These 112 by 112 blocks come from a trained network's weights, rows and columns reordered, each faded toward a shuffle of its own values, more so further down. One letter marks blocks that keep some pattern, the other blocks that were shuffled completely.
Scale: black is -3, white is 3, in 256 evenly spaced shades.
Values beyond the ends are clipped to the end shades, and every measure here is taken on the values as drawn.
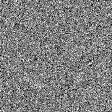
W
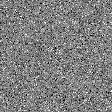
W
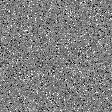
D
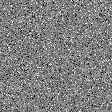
D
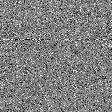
W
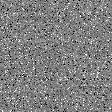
W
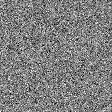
D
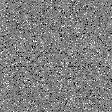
W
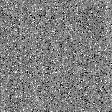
W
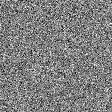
D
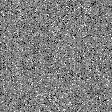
W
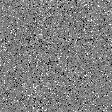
W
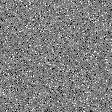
D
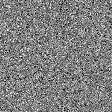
D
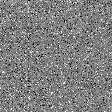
W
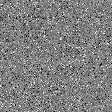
W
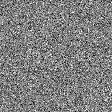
D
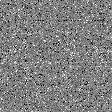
W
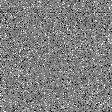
W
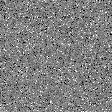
W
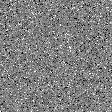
D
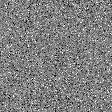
D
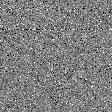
W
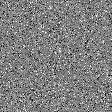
D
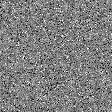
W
